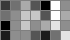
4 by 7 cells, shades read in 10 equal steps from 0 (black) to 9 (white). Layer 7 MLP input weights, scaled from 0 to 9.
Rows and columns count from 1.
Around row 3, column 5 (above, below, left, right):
3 1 5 8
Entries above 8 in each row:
1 1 0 0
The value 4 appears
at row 1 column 2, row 2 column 1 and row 4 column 6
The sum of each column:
7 19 25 18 10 30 24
